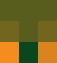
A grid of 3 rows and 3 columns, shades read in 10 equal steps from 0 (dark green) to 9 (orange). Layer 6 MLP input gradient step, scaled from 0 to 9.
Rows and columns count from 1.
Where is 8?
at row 3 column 3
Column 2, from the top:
3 3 0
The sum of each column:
16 6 15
